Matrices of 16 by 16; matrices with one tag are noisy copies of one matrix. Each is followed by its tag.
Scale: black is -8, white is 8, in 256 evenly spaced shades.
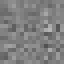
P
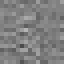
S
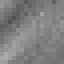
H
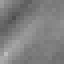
H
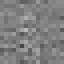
S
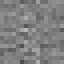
S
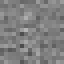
S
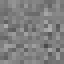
P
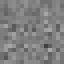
P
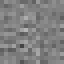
S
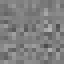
P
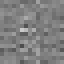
S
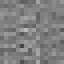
S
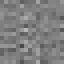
S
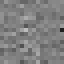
S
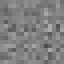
P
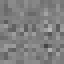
P
